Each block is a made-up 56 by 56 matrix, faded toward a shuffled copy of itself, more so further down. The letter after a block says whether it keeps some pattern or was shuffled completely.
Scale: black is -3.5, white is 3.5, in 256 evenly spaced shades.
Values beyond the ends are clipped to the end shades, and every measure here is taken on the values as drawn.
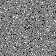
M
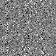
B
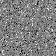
M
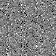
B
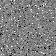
M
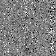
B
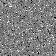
M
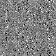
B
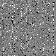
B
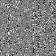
B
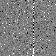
B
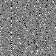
B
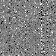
B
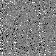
B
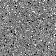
M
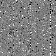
B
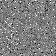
M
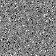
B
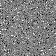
M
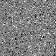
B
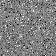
M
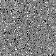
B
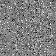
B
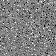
M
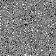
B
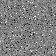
M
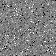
M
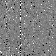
B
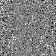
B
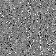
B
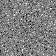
M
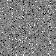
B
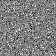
M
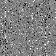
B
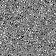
M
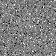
M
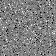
M
